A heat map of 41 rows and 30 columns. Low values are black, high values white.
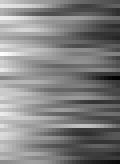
Ninth with the highest average: top left. Ninth with the lowest average: bottom right. Grain: streaks across. Slope: up to the left.
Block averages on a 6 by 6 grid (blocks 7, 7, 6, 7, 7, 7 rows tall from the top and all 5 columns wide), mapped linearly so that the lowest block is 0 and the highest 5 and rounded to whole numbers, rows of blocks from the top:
543211 | 543211 | 433221 | 543221 | 543211 | 432100
